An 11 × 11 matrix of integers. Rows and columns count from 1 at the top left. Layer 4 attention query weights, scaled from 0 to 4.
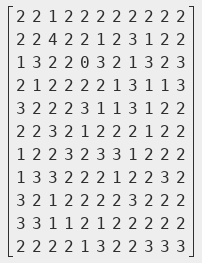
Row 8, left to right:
1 3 3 2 2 2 1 2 2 3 2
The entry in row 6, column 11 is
2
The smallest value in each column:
1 1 1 1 0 1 1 1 1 1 2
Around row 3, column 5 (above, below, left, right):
2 2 2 3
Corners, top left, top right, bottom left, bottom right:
2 2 2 3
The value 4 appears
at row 2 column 3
